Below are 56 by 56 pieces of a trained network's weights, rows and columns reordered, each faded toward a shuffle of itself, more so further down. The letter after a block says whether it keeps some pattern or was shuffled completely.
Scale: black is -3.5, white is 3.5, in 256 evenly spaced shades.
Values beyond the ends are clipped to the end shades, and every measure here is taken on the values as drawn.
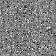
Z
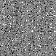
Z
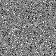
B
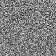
Z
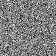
B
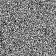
B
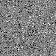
Z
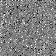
Z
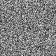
B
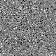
Z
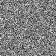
Z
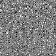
Z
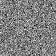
B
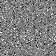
B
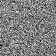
Z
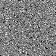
B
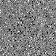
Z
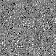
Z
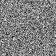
B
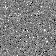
B
